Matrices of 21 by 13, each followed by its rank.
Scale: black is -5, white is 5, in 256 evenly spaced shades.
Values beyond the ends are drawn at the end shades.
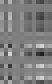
one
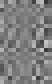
two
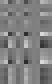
one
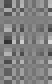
one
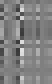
one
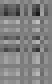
one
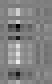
one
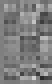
two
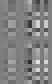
one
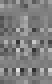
two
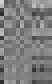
two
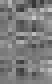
two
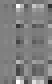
one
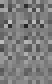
two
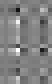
one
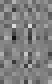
two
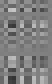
one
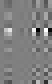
one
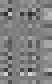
two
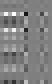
one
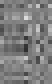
two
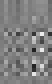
two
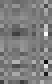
two
